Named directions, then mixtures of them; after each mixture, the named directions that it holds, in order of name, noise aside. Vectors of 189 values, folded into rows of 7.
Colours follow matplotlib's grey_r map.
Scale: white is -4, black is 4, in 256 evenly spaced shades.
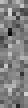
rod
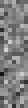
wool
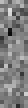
rod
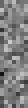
wool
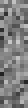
rod, wool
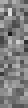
rod, wool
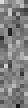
rod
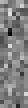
rod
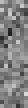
rod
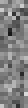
rod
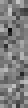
rod, wool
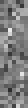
rod, wool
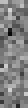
rod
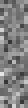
wool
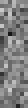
rod, wool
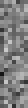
wool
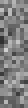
rod, wool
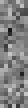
rod, wool
